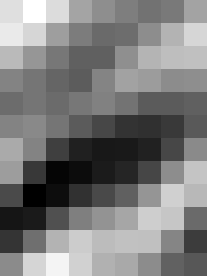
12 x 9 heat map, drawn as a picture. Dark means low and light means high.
On average the colour sits 50% of the way up the scale. No lone cell stands out from its neighbours. Values change most from cell to cell in the bottom left. Streaks slant up to the right. The ninth with the highest average is the top left.
